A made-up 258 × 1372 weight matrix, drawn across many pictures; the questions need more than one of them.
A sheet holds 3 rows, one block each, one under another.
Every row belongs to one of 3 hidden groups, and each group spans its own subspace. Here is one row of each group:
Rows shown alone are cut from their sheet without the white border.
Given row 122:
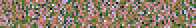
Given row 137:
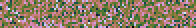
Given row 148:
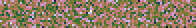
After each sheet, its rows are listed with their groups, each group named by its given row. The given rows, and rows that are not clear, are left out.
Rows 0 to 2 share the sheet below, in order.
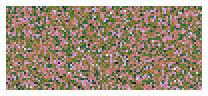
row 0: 148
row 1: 137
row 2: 148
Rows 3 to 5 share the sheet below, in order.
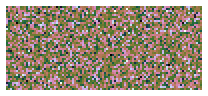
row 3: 122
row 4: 122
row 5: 122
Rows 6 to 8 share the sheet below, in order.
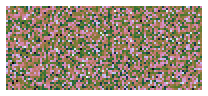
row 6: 122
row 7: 122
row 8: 137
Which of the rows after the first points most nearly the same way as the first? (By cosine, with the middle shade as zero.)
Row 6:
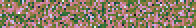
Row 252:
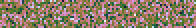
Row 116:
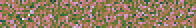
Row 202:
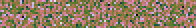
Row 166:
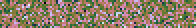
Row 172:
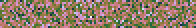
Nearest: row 116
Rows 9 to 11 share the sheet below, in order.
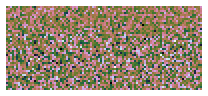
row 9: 137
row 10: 148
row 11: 122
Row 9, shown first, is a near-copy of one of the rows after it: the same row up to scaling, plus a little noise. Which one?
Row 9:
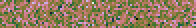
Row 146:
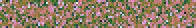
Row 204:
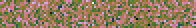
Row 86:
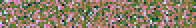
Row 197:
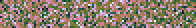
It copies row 204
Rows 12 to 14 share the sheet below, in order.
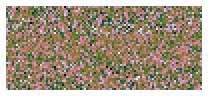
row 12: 137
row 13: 137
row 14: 148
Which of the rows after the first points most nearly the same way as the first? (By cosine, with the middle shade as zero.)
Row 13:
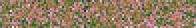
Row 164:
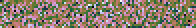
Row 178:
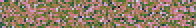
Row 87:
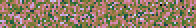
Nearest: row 178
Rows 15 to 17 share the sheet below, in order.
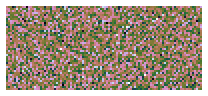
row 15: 137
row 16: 148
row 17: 137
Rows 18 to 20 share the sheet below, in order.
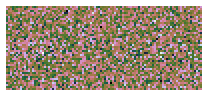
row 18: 137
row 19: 148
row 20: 122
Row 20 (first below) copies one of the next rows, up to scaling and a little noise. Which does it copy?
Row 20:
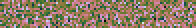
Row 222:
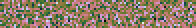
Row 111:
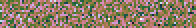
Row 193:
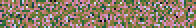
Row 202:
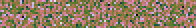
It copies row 222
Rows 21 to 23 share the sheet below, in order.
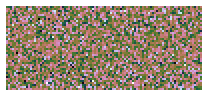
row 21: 148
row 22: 137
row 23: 148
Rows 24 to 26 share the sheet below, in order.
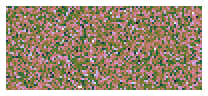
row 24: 148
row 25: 137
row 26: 148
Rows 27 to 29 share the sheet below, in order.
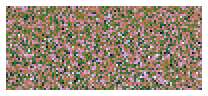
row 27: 122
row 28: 122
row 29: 137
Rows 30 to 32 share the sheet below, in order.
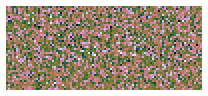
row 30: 122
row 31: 148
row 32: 148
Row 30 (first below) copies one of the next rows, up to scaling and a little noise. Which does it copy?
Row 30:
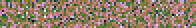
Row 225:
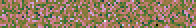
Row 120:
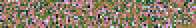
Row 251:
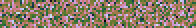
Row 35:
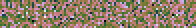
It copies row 35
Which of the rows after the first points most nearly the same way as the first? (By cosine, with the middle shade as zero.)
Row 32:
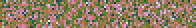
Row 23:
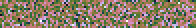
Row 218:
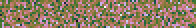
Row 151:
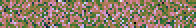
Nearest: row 218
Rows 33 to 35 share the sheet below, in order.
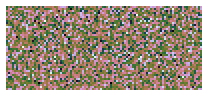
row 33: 122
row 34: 137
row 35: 122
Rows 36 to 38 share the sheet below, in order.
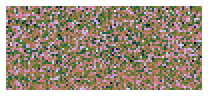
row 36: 122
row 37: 137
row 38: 122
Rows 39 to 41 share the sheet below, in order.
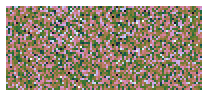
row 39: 148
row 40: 148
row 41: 148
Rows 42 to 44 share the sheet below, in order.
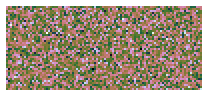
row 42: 137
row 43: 122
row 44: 137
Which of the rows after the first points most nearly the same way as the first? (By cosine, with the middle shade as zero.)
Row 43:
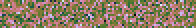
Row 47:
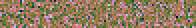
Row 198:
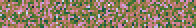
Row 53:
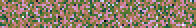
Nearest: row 47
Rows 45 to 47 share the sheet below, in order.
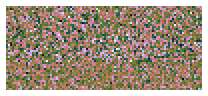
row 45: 148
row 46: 137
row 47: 122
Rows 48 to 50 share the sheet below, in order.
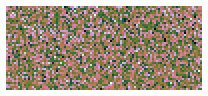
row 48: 137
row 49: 148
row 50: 122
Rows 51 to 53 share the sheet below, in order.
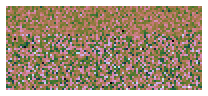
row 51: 137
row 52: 122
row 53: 122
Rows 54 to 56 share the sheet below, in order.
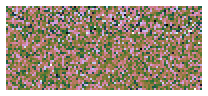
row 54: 137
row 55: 122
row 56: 137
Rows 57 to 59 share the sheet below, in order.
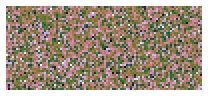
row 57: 137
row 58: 148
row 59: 148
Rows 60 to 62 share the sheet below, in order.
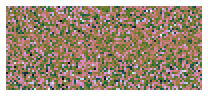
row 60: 148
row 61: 148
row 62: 122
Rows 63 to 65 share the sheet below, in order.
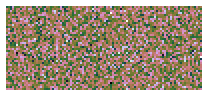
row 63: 148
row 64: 137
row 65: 122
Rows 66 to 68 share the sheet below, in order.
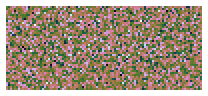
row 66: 122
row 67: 137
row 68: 137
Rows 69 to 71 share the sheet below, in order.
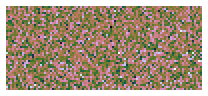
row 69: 122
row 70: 137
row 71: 148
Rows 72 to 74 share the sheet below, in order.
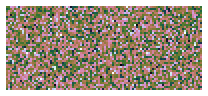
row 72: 137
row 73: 122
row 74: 148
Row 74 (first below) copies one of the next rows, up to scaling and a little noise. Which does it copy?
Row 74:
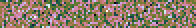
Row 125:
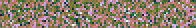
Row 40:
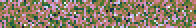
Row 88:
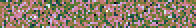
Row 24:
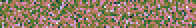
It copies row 88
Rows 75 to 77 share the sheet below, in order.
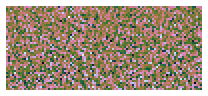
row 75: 148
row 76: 148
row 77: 148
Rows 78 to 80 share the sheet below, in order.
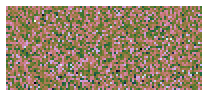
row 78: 122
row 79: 122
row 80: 148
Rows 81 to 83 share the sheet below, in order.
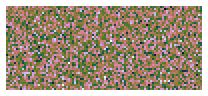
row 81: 122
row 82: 148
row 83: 122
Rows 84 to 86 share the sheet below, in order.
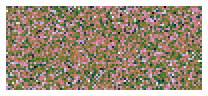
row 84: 148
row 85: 137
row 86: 137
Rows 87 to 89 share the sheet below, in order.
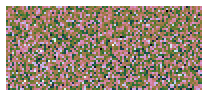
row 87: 122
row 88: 148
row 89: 148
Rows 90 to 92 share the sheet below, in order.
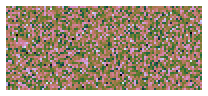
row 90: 137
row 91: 122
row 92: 137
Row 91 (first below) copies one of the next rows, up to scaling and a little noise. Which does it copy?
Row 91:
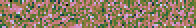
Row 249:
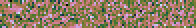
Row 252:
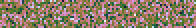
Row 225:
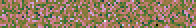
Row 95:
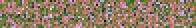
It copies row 249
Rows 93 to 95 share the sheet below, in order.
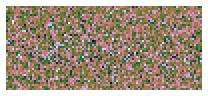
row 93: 148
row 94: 137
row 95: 122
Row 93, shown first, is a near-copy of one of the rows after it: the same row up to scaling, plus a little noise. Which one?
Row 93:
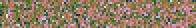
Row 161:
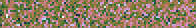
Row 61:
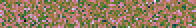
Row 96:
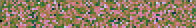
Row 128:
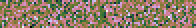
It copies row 161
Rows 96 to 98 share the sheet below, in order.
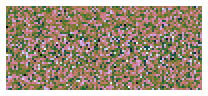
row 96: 148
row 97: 122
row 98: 122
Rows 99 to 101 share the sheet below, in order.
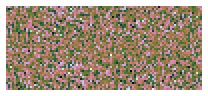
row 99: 148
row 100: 122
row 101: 148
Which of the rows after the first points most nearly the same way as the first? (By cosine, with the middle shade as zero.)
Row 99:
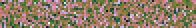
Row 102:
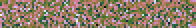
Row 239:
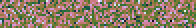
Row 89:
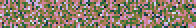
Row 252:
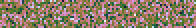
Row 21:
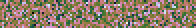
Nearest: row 102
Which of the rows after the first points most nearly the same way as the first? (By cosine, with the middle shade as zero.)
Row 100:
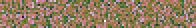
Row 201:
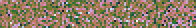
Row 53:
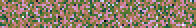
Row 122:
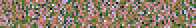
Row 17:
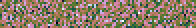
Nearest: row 122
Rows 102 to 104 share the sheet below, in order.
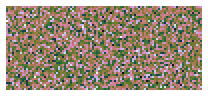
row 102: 148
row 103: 148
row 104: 122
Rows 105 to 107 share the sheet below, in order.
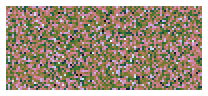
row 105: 148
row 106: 148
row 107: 148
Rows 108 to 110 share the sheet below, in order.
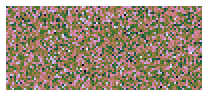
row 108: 137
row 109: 137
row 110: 137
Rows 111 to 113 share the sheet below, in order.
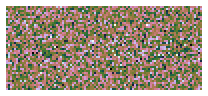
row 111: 122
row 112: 137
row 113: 148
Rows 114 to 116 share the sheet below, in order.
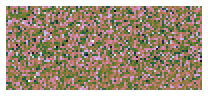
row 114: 122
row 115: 137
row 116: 122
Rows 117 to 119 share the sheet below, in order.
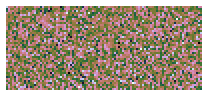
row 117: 137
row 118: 122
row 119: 148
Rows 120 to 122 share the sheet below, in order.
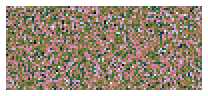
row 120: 122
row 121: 148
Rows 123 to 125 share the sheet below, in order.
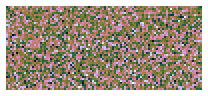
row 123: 137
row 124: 137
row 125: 148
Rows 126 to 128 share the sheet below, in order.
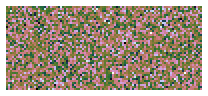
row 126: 148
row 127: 137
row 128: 148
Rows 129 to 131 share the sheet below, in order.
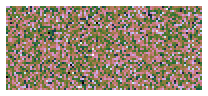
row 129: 137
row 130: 137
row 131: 148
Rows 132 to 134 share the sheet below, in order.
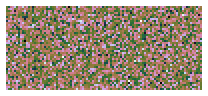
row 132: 122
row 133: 137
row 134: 137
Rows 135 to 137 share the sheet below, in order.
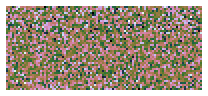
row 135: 137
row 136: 148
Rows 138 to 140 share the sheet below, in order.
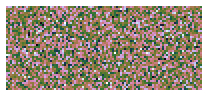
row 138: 148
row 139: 122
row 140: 137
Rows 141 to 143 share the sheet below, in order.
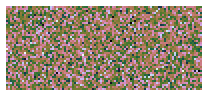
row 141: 148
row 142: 148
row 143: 122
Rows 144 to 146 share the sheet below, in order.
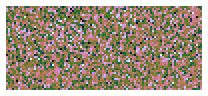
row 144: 148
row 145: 148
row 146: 137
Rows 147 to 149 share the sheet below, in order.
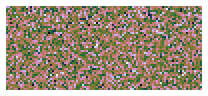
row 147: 137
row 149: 137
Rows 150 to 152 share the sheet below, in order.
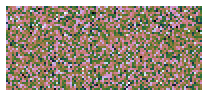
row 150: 137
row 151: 137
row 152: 137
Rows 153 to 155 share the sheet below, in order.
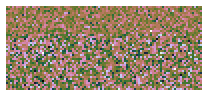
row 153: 137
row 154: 148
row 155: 148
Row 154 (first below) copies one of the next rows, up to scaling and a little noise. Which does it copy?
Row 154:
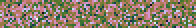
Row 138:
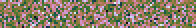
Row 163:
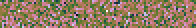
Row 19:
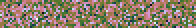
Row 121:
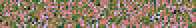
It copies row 19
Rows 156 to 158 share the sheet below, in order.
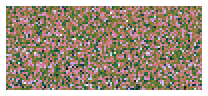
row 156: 148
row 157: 122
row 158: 137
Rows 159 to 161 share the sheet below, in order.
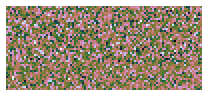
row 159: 122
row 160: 148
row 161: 148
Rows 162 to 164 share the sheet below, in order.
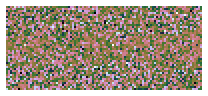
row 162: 122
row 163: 148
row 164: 137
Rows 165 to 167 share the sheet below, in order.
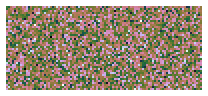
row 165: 122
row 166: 137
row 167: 137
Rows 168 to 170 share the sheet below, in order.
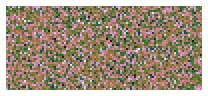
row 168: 137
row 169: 148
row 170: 148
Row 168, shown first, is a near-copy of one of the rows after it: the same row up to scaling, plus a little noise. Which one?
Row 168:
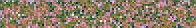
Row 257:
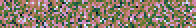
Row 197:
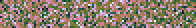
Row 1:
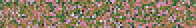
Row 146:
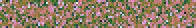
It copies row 1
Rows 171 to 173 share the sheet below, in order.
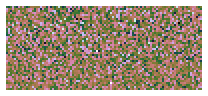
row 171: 148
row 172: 137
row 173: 122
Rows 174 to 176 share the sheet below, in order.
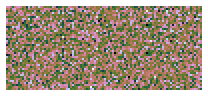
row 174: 122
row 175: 122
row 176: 137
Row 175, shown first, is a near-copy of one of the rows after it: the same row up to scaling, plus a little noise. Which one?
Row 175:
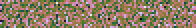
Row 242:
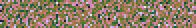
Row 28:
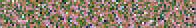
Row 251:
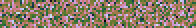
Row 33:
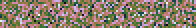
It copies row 242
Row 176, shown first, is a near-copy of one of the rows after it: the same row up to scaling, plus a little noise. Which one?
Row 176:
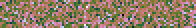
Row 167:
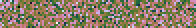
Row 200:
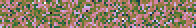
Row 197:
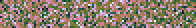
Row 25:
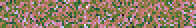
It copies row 25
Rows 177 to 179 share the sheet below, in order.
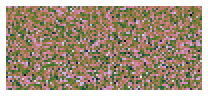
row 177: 148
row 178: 137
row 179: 122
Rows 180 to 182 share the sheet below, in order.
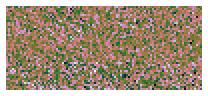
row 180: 148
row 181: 148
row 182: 137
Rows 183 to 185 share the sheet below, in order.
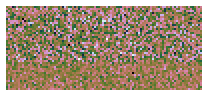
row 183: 137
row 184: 148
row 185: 148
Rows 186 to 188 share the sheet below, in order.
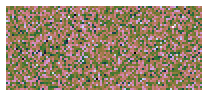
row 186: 148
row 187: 137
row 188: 137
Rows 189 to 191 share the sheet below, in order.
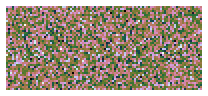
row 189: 148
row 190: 148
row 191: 137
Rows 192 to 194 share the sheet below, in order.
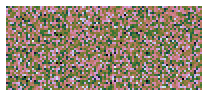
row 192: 137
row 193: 122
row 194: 122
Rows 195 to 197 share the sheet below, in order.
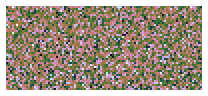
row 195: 137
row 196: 122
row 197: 137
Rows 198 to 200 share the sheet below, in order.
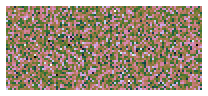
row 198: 122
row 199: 148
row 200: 137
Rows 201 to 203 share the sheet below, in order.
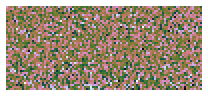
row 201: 148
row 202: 122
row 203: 137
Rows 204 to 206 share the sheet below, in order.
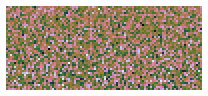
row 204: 137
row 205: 148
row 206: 122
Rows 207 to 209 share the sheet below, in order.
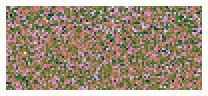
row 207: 137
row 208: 148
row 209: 122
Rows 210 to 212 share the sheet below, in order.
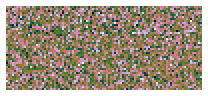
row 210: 137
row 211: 122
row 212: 137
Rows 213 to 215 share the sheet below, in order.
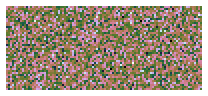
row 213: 122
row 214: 122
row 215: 148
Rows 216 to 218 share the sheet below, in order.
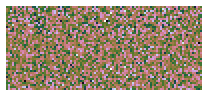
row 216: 148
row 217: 122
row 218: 148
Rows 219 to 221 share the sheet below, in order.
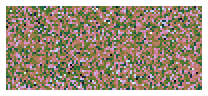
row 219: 148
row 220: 122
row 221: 148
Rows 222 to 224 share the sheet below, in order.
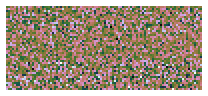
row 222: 122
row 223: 137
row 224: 122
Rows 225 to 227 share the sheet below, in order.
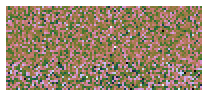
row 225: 122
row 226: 122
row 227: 137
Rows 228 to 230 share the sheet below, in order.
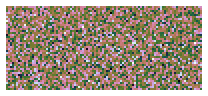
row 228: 148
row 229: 137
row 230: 148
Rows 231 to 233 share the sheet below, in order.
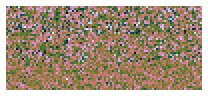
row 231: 137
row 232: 137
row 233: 137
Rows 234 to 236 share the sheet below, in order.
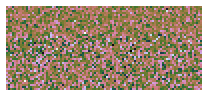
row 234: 122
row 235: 148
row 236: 148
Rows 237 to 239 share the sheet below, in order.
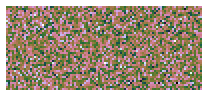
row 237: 148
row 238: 148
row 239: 137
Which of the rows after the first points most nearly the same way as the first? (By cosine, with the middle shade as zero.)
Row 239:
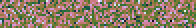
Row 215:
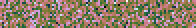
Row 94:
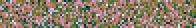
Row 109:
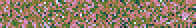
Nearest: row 94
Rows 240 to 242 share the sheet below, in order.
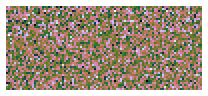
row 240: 122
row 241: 148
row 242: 122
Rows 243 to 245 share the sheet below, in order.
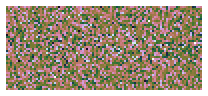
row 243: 148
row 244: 137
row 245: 148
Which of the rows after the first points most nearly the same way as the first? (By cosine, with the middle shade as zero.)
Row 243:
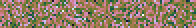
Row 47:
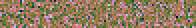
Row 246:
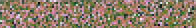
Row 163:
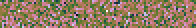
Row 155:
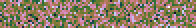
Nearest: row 155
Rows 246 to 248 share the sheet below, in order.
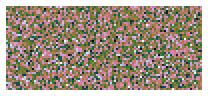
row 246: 122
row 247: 137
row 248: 122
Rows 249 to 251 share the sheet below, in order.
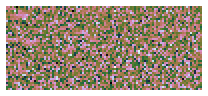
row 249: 122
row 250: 137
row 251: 122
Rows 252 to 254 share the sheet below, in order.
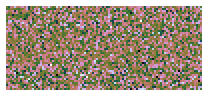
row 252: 122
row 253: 122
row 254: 137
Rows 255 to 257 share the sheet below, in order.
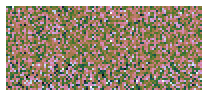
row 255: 148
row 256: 148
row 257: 137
